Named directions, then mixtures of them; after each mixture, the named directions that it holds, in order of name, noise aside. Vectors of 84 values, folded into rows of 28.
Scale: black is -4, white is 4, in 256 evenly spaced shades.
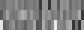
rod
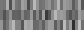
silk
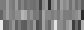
rod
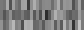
silk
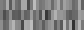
silk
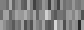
rod, silk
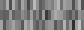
silk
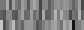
rod, silk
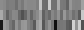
rod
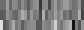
rod, silk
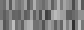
silk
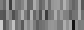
rod, silk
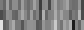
rod, silk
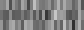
silk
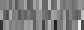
rod, silk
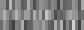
silk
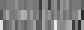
rod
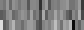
rod, silk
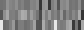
rod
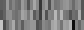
rod, silk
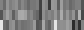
rod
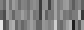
rod, silk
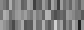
rod, silk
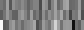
rod, silk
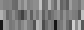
rod
